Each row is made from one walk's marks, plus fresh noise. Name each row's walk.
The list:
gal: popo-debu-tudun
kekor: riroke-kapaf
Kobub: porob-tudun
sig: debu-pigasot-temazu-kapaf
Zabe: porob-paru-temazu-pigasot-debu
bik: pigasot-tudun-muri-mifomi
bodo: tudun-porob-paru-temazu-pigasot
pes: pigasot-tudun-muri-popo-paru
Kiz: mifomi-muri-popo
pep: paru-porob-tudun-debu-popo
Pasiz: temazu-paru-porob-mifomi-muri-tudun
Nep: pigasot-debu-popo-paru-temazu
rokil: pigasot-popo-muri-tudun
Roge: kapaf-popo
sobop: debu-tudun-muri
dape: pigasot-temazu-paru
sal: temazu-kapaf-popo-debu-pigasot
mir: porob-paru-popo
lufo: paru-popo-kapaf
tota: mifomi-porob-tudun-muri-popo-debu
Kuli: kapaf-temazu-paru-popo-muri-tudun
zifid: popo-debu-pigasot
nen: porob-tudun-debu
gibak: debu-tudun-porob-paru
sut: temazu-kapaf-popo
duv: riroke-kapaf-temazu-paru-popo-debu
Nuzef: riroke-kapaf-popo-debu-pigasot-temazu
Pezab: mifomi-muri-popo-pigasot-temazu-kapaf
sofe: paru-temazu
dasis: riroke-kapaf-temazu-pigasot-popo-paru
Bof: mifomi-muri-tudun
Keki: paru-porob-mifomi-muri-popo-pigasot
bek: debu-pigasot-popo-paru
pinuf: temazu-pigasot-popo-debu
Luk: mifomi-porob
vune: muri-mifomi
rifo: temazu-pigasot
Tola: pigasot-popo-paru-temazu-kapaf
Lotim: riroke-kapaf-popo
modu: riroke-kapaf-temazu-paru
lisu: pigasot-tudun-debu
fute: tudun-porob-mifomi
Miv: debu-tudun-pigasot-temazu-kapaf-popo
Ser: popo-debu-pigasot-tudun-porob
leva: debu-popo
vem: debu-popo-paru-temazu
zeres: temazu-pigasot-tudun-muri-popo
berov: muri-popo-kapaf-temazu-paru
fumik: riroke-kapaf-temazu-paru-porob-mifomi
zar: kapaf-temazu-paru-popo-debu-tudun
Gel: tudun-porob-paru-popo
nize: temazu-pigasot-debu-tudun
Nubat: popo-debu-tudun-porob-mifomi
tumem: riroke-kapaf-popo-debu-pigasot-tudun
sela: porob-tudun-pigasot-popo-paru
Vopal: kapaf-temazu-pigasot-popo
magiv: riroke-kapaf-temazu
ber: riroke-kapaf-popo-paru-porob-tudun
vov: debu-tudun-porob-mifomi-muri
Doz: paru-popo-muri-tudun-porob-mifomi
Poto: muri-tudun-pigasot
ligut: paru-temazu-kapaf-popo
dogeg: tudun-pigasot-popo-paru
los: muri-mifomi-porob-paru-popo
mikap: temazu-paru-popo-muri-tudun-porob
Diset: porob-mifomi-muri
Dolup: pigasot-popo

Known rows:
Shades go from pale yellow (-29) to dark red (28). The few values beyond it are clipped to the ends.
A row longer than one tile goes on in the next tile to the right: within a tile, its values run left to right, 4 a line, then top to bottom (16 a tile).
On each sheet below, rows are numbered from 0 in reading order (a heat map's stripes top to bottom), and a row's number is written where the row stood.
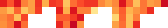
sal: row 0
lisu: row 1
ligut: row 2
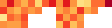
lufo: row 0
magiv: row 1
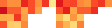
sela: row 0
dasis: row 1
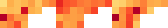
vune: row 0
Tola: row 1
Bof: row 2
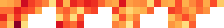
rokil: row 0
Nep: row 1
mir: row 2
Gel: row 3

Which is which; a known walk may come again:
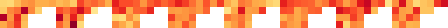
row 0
Bof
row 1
Poto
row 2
dasis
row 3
Vopal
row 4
tota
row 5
Tola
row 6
dogeg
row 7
kekor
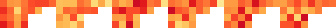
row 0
dape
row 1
Doz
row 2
pes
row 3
sela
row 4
gal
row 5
leva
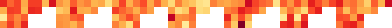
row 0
zar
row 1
Nubat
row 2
Gel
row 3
Luk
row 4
rokil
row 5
vem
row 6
sig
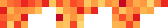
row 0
Dolup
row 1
Pezab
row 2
Roge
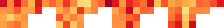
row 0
Nuzef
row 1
magiv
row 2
Miv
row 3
sofe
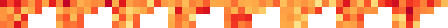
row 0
sal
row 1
sut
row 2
mir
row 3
mikap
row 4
nen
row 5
los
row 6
lufo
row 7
tumem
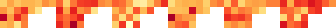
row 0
fute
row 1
lisu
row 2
fumik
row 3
vune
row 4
Kobub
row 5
Nep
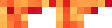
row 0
Kuli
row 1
berov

